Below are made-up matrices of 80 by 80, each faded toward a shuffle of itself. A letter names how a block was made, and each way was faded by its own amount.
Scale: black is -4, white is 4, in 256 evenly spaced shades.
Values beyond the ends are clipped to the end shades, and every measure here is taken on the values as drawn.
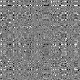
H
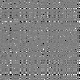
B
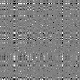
B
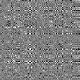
H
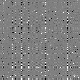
B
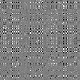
B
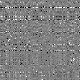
H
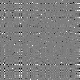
B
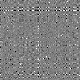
H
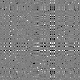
B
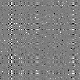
B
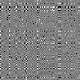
B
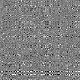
H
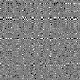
H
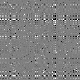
B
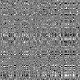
H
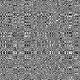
H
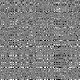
H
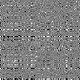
H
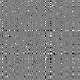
B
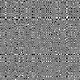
H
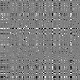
B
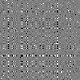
B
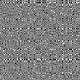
H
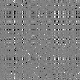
B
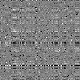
H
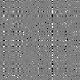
B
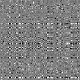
H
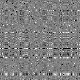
H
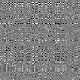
H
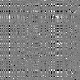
B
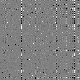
B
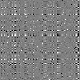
B
